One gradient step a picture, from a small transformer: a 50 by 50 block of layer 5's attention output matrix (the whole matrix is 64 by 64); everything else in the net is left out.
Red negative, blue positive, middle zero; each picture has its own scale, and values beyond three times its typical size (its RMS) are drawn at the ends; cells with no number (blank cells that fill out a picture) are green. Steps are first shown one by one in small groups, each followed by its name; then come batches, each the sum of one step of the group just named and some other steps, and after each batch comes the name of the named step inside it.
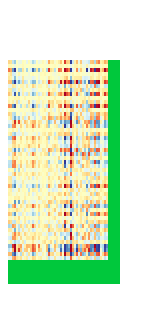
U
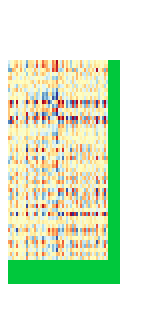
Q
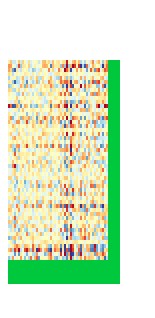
U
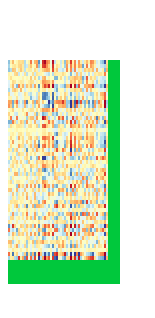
Q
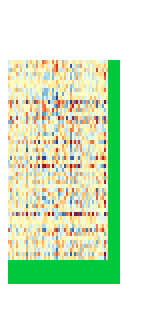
Q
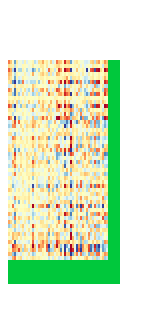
U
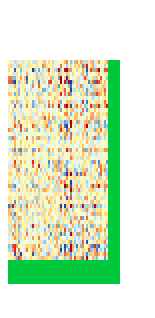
U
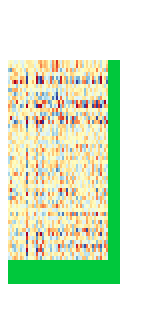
Q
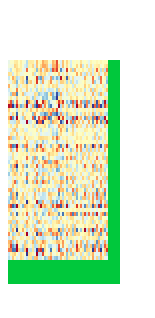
Q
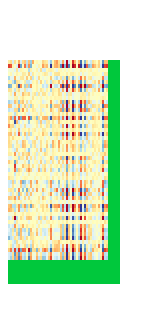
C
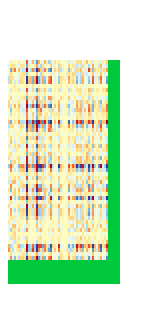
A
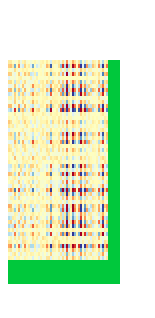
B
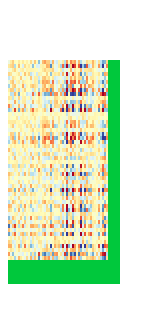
B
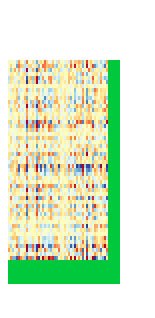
A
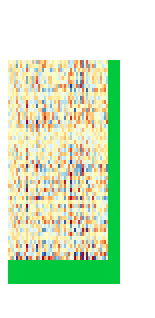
A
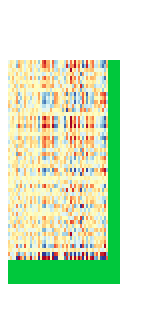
B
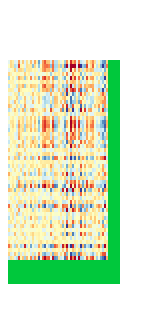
B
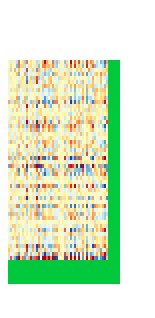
A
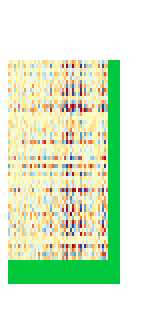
B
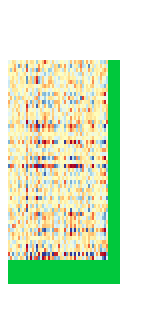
A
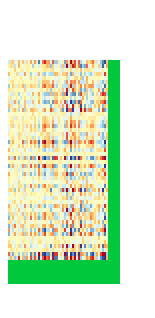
B
